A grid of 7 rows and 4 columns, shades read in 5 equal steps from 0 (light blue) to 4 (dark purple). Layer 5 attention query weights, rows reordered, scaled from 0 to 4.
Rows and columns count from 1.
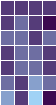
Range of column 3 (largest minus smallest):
3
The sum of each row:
12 12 9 10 10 8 8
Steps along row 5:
down same up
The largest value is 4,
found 2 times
